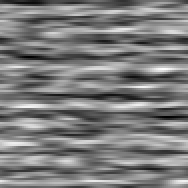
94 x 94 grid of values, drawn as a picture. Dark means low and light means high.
Stripes running across repeat 10 times from top to bottom. There is no overall slope. The grain runs across in streaks. Overall the values sit about 50% of the way up the scale. The values follow a bell shape.
